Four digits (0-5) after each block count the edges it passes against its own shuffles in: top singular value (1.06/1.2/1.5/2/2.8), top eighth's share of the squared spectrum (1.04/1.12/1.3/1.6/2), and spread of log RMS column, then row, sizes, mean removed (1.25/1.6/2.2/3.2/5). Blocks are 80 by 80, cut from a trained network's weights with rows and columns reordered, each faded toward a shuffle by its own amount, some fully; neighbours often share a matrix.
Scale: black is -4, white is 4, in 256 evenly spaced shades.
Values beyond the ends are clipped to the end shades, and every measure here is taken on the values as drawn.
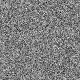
0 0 0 0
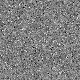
0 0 0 0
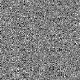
3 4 2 1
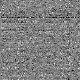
3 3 2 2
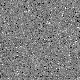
0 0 0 0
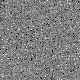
0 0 0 0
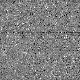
2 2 1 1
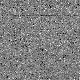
1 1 0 1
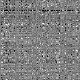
3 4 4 2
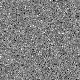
1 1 0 0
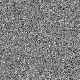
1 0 0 0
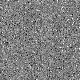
1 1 0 0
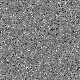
0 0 0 0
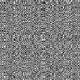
4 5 3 2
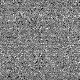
2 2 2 1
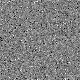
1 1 0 0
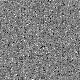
1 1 0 0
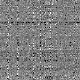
3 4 3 2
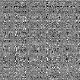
3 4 3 2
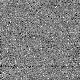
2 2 1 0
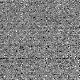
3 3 2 1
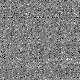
2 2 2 1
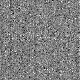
2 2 0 1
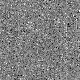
1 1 0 0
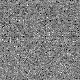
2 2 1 0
